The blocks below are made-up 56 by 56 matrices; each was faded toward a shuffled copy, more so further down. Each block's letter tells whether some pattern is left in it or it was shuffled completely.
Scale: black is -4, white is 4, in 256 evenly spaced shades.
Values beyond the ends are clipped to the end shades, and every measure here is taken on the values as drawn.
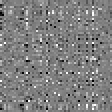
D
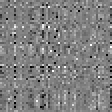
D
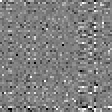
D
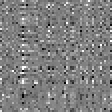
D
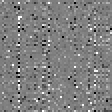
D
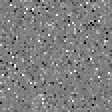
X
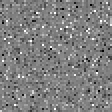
X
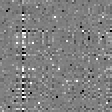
D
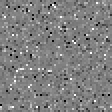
X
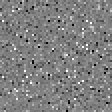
X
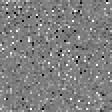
X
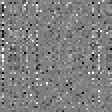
D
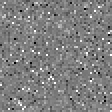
X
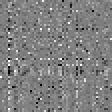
D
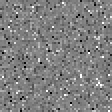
X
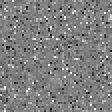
X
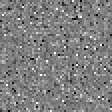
X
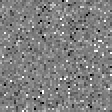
X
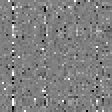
D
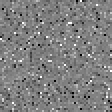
X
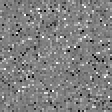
X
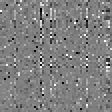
D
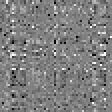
D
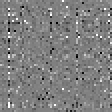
D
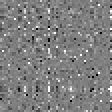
D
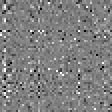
D
